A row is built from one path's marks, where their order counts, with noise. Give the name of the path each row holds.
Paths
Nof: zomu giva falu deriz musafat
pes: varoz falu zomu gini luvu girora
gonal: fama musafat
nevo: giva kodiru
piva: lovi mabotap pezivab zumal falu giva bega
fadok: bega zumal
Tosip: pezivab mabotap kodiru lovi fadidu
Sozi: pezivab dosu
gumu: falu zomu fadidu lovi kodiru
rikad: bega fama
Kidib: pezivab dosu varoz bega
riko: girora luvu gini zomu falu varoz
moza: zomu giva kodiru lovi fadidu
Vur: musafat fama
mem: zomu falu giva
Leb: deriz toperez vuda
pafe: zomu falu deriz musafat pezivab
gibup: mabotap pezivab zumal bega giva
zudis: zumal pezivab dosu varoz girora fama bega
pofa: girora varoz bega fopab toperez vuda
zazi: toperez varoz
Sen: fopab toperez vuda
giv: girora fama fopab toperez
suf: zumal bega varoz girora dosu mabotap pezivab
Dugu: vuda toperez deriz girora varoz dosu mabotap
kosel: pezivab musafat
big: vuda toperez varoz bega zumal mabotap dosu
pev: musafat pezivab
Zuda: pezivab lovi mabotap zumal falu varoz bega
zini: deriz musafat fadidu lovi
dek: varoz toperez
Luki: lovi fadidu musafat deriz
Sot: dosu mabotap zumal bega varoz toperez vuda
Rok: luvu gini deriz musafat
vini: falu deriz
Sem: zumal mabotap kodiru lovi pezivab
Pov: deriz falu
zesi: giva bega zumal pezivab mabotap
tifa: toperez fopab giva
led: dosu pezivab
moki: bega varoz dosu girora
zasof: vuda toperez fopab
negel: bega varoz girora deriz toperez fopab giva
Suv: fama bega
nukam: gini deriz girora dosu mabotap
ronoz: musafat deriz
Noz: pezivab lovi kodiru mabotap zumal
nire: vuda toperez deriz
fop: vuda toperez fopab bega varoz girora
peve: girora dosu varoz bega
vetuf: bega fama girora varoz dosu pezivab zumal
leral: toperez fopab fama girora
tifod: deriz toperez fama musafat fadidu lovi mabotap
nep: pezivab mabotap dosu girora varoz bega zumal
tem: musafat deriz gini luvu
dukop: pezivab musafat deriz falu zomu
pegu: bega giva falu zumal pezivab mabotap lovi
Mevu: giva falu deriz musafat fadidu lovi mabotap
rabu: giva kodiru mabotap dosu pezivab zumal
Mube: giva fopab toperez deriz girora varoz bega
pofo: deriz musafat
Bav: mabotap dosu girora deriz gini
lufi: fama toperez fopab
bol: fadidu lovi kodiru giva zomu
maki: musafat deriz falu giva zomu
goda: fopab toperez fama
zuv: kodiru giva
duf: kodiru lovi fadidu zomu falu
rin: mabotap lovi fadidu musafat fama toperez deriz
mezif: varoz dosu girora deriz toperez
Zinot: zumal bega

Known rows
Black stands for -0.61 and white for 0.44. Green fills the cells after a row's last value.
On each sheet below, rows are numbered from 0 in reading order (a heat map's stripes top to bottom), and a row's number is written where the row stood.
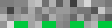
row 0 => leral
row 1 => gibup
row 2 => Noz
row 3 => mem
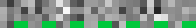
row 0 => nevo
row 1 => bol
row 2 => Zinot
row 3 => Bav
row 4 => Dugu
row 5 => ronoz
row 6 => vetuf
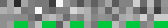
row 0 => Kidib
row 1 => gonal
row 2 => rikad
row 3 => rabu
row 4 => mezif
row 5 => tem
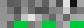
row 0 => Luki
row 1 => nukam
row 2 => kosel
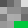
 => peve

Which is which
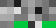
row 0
led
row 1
nire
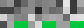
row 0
Leb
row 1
tifa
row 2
pev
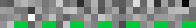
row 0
giv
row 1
Rok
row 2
Suv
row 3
maki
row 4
zuv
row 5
dukop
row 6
Sozi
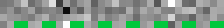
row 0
riko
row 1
pofa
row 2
zazi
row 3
Mube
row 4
Nof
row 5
nep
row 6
fadok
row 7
negel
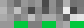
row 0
Sot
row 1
zini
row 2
Vur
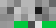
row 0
moki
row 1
zasof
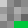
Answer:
pegu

